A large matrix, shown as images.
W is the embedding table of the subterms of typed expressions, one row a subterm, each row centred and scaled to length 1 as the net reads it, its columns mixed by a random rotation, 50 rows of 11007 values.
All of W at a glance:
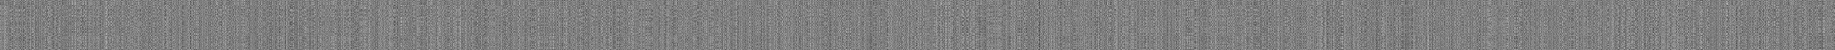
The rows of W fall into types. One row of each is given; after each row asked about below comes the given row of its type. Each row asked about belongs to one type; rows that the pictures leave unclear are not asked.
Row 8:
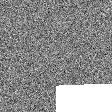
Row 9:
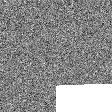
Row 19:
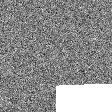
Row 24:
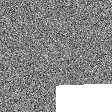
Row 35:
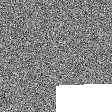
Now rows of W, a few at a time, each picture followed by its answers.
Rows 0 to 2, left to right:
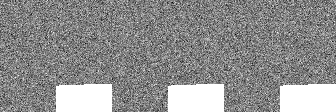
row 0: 35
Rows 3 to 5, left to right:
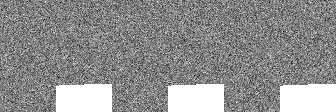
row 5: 24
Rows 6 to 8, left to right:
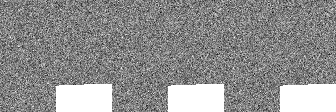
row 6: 9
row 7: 8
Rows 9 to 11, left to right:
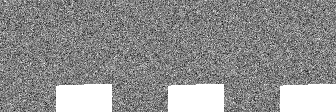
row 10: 19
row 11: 19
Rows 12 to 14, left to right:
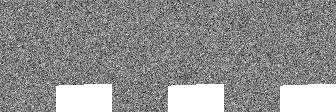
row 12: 9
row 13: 8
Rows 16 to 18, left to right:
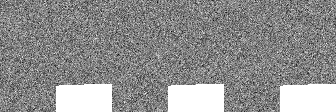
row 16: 8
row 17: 24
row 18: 19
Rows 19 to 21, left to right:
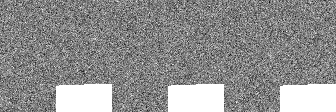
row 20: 9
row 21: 24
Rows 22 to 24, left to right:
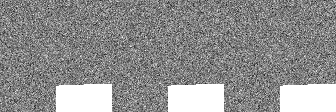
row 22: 24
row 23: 9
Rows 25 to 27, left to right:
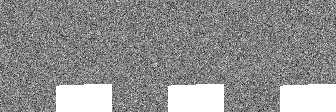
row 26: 9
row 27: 19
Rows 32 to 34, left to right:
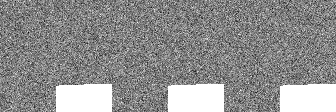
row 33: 19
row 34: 24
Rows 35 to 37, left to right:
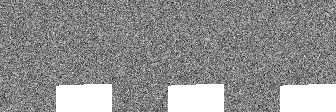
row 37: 8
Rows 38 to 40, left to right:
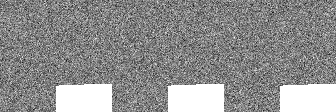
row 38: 8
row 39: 35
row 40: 8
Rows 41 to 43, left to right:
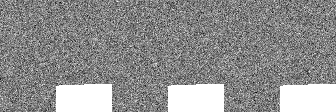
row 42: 9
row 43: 19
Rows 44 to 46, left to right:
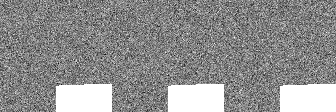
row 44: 8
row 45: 19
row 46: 24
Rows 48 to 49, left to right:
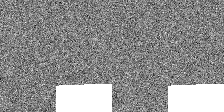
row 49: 35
